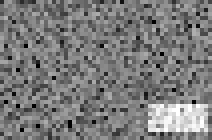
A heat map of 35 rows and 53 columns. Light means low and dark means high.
There are no regular stripes. In the bottom right lies a patch that is lower than the rest. No single row or column stands out from its neighbours. The ninth with the lowest average is the bottom right. Neither half mirrors the other.
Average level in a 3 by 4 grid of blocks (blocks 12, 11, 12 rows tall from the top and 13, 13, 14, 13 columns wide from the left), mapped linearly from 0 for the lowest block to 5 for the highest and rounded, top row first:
5 5 5 5
5 4 5 5
5 5 4 0
